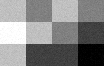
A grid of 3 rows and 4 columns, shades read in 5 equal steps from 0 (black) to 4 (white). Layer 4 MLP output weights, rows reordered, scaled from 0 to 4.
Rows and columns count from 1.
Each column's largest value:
4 3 3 2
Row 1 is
3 2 3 2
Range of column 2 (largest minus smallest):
2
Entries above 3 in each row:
0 1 0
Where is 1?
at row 2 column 4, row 3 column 2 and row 3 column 3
